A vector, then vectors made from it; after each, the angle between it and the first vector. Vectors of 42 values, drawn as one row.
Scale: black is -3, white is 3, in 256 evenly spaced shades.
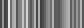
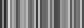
nearly parallel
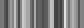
partly aligned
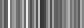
nearly parallel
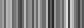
orthogonal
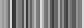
partly opposed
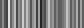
nearly parallel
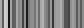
nearly opposite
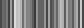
orthogonal
